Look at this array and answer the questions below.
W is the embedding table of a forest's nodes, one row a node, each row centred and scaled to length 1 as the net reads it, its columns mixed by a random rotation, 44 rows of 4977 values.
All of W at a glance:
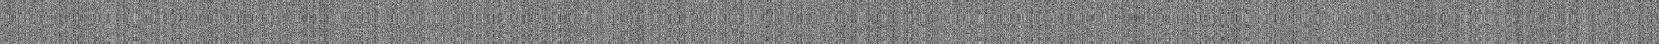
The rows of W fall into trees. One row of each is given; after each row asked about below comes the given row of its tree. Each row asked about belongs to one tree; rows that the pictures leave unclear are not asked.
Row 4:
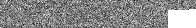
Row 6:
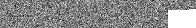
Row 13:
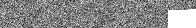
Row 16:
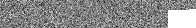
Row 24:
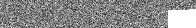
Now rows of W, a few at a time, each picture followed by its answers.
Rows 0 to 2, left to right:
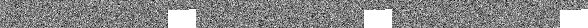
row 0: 6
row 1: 6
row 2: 16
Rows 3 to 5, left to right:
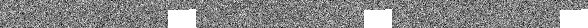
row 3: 13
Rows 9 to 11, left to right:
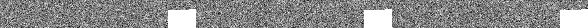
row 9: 24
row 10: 13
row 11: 4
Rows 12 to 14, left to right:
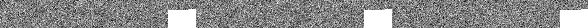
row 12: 13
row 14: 16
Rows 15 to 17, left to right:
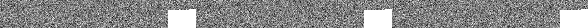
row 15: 16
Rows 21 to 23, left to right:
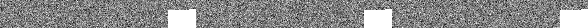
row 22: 6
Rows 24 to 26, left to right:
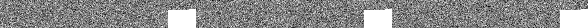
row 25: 13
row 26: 13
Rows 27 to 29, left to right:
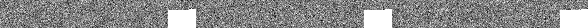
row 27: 13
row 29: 4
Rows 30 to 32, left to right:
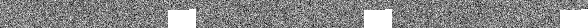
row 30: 16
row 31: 16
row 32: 4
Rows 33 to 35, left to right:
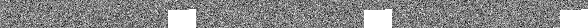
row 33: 6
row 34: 16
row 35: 16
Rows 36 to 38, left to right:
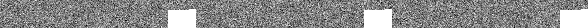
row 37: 13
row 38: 24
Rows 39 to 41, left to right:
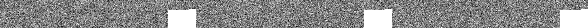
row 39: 13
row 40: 13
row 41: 16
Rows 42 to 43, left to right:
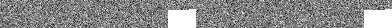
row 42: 16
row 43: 16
